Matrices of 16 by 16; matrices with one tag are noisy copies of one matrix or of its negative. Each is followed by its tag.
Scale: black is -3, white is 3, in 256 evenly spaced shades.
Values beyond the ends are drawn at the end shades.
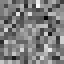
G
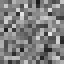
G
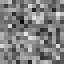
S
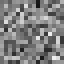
G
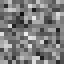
S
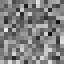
G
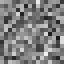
G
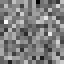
G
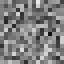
G
